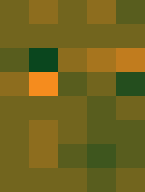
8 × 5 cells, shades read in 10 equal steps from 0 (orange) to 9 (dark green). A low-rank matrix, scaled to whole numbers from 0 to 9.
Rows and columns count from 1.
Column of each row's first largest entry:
5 1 2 5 4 4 4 4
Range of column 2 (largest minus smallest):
9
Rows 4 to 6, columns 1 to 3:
4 0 6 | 5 5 5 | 5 4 5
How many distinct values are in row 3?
5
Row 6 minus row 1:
0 0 0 2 0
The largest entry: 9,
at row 3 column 2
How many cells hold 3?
1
